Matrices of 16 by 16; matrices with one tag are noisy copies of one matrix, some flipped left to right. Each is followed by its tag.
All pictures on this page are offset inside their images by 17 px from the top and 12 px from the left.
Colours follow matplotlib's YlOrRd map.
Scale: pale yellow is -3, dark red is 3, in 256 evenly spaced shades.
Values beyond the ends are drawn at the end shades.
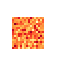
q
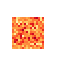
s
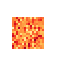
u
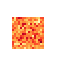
s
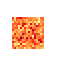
s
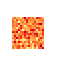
q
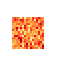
u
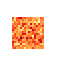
s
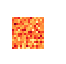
q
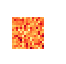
u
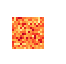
s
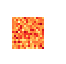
q
